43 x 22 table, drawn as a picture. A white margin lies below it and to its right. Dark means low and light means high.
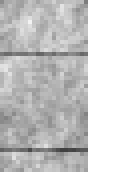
Odd lines: rows 14 and 38. Grain: streaks across. Average level on the scale: 70%. Histogram: skewed, a long tail of low values.
